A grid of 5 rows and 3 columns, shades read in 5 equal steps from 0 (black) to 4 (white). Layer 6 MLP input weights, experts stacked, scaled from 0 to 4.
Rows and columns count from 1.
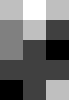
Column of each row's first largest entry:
2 2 1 1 3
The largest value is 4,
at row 1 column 2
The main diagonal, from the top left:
3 3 0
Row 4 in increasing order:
1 1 1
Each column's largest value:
3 4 3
